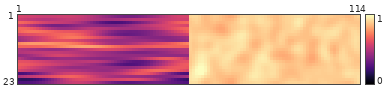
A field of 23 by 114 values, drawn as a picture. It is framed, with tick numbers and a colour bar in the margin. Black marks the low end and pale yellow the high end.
It is made of 1 by 2 panels. Panel 1,1: middling, streaked across, strong in contrast. Panel 1,2: very high, blotchy, faint in contrast.
